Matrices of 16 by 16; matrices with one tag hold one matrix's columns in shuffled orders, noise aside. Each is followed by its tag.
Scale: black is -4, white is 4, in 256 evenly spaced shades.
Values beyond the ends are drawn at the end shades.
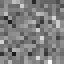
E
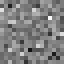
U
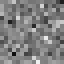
E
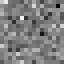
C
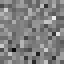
U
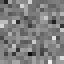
E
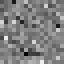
E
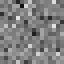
C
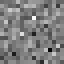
U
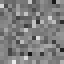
E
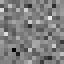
U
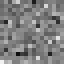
E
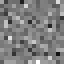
E
